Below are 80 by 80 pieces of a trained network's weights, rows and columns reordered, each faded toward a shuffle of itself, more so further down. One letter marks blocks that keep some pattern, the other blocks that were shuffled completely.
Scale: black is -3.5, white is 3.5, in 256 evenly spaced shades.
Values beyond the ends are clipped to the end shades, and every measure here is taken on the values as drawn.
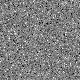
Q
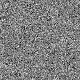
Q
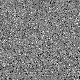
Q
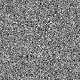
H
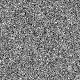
Q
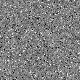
Q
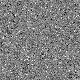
Q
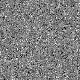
H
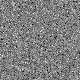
Q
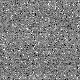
H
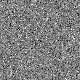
Q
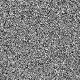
H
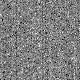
H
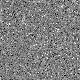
Q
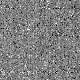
H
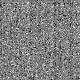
H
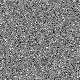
Q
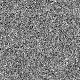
Q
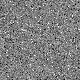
Q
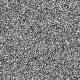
Q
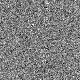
H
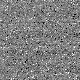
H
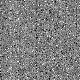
H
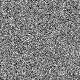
Q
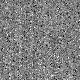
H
